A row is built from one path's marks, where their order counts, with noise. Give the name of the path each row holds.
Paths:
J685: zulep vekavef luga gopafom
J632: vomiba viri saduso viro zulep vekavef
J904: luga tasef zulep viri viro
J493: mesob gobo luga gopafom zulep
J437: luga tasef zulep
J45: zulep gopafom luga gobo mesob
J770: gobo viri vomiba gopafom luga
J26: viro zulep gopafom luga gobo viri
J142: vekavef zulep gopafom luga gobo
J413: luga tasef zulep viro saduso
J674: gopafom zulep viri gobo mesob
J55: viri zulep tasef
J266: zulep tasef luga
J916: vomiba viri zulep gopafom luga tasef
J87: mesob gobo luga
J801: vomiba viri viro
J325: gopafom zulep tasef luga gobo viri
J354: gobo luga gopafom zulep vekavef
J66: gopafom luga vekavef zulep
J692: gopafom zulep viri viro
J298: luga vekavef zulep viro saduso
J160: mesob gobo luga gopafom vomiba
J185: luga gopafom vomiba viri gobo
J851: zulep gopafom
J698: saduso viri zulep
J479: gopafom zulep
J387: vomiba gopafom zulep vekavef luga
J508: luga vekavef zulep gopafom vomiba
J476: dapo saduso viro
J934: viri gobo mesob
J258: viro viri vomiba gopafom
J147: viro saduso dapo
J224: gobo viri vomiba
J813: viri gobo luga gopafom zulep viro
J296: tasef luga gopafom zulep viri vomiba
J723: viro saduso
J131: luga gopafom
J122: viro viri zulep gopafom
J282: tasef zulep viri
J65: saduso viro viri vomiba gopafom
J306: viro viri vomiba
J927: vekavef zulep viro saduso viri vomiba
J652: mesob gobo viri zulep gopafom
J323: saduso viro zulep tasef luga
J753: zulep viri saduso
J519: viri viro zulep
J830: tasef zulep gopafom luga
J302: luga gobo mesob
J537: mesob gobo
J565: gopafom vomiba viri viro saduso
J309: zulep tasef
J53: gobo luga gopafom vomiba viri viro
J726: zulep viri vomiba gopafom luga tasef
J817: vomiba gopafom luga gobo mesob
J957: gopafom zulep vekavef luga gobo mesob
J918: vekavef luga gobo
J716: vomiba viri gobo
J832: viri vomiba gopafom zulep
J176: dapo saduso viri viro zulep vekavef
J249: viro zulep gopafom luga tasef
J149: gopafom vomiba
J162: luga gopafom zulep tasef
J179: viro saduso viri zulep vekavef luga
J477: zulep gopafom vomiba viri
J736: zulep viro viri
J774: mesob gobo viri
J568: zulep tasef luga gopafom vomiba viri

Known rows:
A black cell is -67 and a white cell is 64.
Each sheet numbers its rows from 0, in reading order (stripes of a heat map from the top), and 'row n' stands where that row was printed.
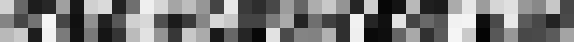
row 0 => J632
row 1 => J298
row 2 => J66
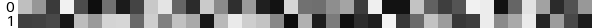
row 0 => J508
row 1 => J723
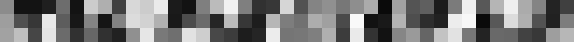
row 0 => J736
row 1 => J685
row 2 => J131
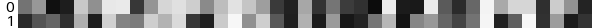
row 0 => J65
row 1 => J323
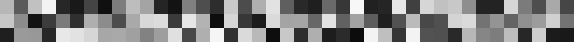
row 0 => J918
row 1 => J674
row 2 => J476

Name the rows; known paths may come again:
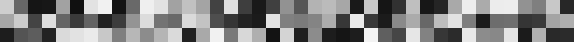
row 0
J632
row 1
J131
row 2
J147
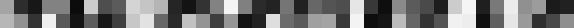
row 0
J927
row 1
J508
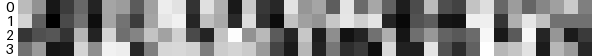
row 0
J674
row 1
J726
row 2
J323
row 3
J65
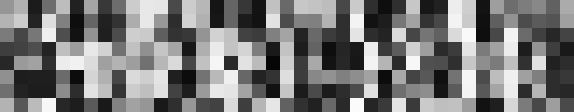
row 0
J479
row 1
J66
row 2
J298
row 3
J723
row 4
J476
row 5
J736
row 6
J179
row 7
J918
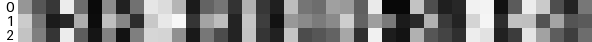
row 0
J685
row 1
J692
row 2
J142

